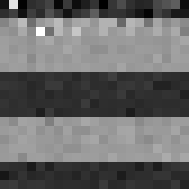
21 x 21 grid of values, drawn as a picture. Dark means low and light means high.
A horizontal seam about 20% of the way down splits the table, and the bottom part is calmer. Values change most from cell to cell in the top left. Stripes running across repeat 2 times from top to bottom. The histogram has two humps.
